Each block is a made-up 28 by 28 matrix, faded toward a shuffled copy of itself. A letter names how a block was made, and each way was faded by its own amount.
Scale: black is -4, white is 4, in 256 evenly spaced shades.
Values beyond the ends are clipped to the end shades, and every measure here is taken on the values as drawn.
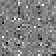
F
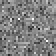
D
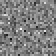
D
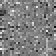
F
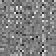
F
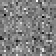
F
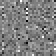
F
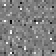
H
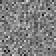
D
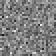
D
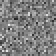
D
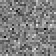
D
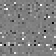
H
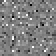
H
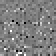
H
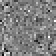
F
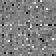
H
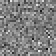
D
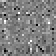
H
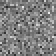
D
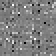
H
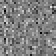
F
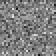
D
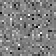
H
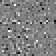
H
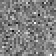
D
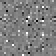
H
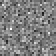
D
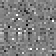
H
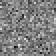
D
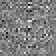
F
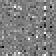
F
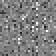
F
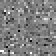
H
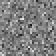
D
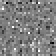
H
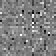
F
